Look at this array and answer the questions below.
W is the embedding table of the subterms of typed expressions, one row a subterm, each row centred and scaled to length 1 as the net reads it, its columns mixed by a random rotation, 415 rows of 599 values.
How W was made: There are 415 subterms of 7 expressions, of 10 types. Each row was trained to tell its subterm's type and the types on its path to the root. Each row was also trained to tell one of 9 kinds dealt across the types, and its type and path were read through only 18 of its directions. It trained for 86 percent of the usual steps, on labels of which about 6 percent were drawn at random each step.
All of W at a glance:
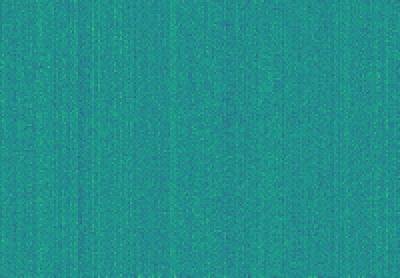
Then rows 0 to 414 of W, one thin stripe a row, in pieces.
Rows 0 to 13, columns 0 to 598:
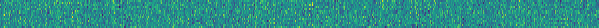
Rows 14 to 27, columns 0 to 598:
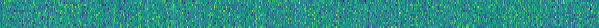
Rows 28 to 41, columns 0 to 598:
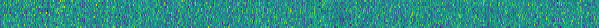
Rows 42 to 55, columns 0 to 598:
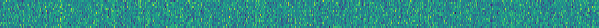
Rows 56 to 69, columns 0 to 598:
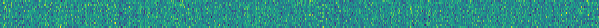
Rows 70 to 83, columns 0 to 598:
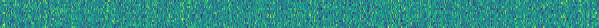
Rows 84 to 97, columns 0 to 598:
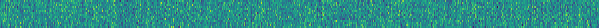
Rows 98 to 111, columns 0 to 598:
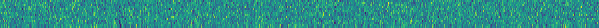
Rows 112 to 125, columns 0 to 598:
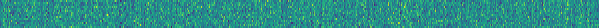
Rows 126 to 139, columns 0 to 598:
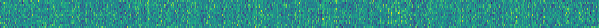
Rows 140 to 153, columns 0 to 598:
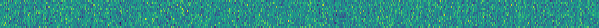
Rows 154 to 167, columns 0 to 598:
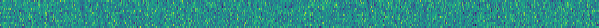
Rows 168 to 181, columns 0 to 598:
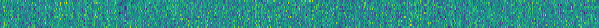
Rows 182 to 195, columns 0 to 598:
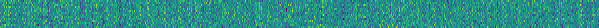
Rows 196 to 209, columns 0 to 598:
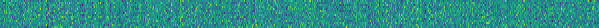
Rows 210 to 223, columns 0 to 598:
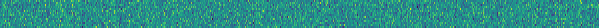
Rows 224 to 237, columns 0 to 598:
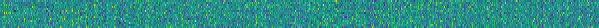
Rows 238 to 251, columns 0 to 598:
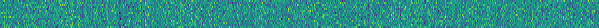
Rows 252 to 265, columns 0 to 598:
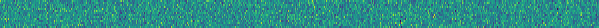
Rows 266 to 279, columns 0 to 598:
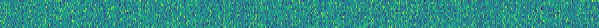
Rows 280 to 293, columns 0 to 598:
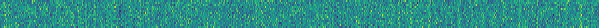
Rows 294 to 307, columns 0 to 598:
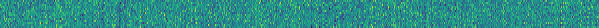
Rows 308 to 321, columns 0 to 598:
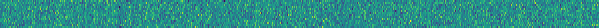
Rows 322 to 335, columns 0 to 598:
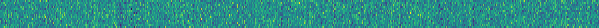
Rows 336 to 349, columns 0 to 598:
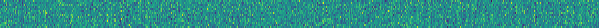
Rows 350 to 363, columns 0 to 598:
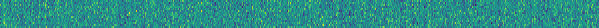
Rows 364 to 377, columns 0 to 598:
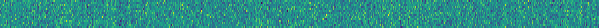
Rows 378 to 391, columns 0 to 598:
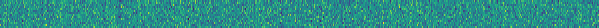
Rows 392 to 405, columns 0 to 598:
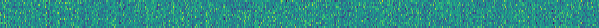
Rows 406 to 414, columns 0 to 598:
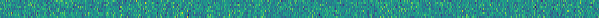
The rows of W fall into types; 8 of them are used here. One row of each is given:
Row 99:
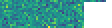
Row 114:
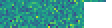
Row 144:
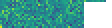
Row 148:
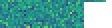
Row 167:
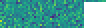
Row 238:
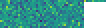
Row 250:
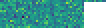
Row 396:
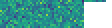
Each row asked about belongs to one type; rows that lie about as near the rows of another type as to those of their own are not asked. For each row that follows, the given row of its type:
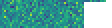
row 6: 114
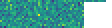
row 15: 396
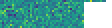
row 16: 238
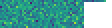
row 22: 167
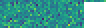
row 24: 250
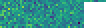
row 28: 167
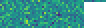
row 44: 148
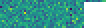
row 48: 167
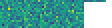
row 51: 167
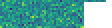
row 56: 148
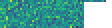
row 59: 238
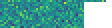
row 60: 114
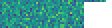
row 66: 250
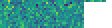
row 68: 238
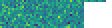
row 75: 144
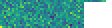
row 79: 167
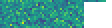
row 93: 99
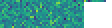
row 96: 144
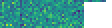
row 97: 250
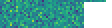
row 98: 114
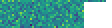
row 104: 396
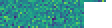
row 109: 114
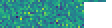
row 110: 396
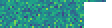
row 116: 396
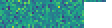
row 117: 396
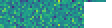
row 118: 167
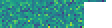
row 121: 396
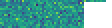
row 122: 144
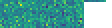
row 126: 167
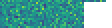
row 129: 250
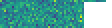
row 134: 114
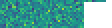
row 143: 148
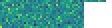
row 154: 144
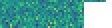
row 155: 114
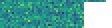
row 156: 148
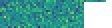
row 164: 114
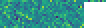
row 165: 99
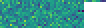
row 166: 99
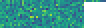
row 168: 238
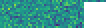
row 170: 250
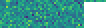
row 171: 148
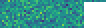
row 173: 238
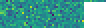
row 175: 238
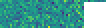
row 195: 238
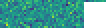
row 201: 148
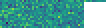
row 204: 144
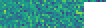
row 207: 238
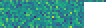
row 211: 144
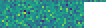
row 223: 238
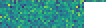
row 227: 114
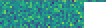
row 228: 238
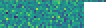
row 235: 144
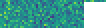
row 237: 238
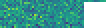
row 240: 167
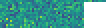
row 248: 148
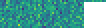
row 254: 114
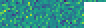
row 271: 167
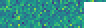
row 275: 114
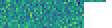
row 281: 114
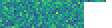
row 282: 144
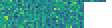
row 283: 238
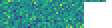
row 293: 148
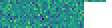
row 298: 250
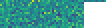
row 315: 148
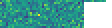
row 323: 396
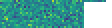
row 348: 99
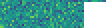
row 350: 144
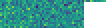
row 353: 238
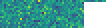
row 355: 148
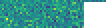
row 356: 148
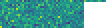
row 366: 144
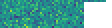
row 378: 250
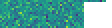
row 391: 148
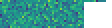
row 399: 99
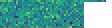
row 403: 99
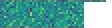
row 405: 114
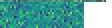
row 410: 99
